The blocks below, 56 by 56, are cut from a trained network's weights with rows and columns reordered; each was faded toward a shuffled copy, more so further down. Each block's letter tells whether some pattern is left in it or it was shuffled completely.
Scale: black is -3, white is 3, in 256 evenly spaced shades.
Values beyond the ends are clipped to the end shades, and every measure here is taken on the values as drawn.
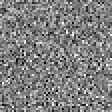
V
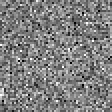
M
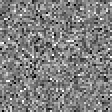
M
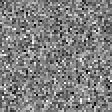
M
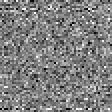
V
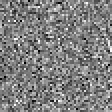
V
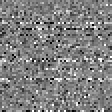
V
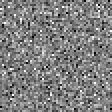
M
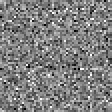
V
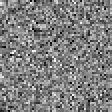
V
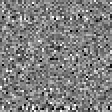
V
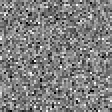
M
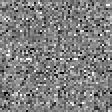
V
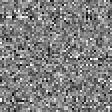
V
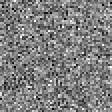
M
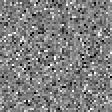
M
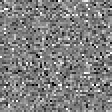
V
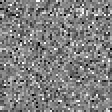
V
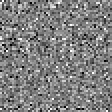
V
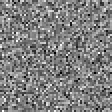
M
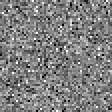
M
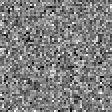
V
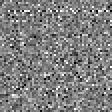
V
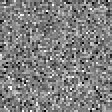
M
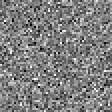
V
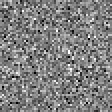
V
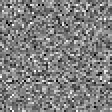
V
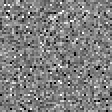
V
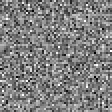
V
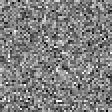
V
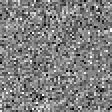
M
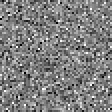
M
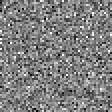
V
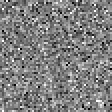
M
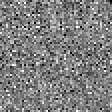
V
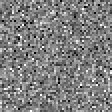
M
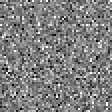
V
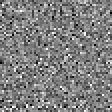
V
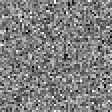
M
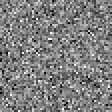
V
